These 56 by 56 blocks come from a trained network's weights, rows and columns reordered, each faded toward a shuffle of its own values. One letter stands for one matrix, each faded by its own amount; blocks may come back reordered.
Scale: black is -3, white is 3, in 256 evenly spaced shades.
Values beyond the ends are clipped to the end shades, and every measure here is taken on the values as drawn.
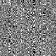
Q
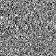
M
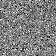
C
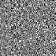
Q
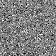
C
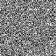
M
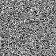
M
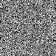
C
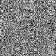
M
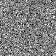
C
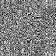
M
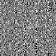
Q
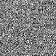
M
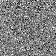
C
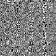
Q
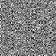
M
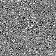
C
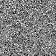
C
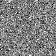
C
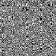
Q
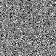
C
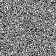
C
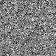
C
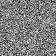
C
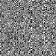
Q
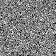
C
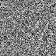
M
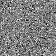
C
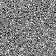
C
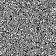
C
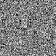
M
